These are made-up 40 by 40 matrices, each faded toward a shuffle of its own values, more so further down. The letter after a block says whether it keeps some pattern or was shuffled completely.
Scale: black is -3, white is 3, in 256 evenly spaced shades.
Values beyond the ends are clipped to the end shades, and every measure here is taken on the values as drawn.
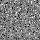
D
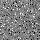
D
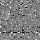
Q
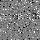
Q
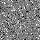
D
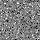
D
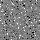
D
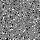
D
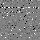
Q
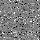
Q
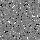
D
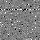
Q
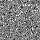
D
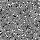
D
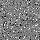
D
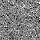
D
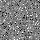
D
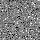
D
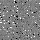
D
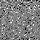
Q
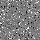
D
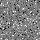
D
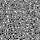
Q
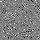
D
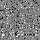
Q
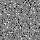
D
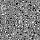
Q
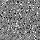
Q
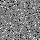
D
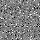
Q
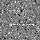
Q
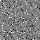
D
